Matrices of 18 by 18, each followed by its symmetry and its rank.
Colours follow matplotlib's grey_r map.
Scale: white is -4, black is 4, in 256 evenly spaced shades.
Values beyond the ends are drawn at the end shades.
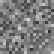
symmetric, full rank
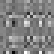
neither, rank two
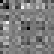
symmetric, rank three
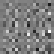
neither, rank three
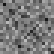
symmetric, full rank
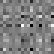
neither, rank two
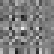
neither, rank two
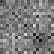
symmetric, rank three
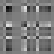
symmetric, rank one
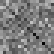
symmetric, full rank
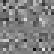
neither, rank three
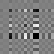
symmetric, rank one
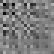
symmetric, rank three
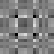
symmetric, rank one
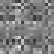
neither, rank three
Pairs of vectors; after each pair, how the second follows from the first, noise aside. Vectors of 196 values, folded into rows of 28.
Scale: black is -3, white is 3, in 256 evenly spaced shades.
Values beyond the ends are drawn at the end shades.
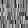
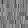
shrunk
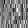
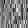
copied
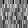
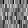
copied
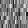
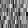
copied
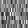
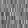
shrunk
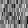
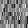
copied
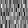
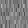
shrunk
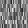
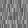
shrunk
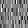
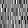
copied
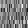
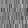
shrunk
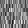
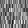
copied
